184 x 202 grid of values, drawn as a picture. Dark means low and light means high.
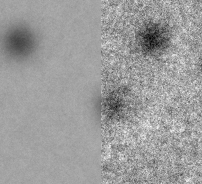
Grain: blotchy. Mirror symmetry: none. Histogram: skewed, a long tail of low values. Dips: three. Average level on the scale: 60%. Odd rows or columns: none. Seam: vertical, 50% of the way across, the left part calmer.
